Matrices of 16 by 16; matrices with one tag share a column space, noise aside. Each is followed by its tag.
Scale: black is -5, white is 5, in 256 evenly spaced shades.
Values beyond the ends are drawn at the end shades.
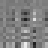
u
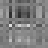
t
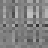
t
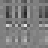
t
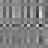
t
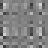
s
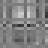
t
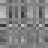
t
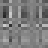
t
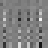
u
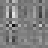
t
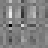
t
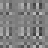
s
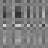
t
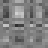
t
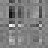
t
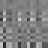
u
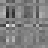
t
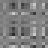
s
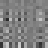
u
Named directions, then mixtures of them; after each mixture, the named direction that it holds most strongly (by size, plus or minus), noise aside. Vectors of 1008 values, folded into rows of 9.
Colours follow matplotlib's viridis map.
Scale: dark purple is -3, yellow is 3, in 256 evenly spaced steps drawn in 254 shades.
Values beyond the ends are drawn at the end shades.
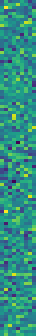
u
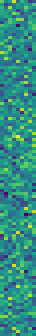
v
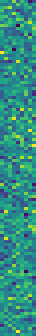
v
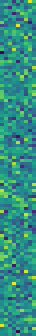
v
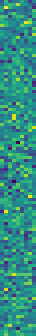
u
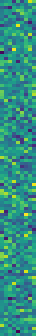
v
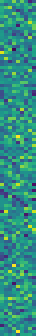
v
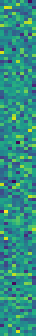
u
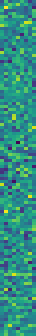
u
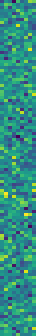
v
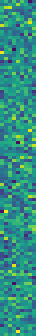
u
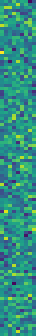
u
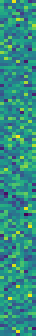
v
